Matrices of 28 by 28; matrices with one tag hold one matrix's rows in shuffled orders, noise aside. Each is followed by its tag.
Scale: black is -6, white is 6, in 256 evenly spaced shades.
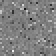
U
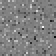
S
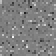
U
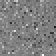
S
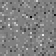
S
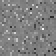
S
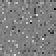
S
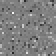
U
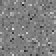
U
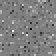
U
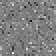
U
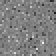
S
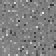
S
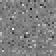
U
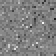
S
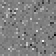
S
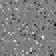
S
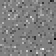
S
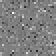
U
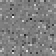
U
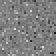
S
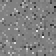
S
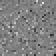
S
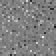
S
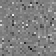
U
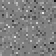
S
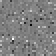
U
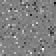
S
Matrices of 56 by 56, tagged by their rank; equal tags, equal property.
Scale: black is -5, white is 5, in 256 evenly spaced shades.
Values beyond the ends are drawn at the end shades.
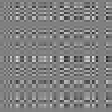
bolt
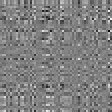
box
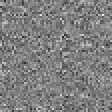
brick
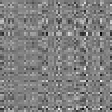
box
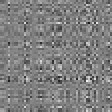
box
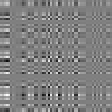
bolt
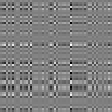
bolt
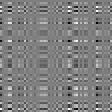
bolt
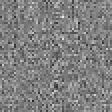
brick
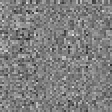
brick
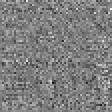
brick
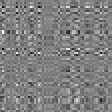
box
